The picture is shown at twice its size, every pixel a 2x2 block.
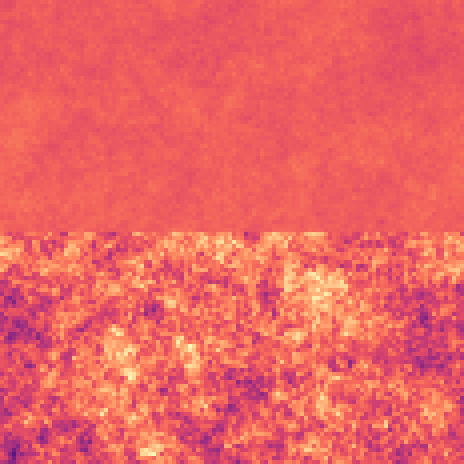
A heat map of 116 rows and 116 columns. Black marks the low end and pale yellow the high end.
The top part is calmer, up to a seam about 50% of the way down. The halves do not mirror each other. The field is mottled with small blotches. No single row or column stands out from its neighbours. A few values lie far out on both sides of the bulk. There is no overall slope.
